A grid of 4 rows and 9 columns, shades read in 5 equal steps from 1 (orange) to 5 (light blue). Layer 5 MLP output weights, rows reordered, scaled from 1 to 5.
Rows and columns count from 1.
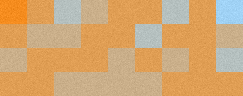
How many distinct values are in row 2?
3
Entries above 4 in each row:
1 0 0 0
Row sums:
25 23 23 22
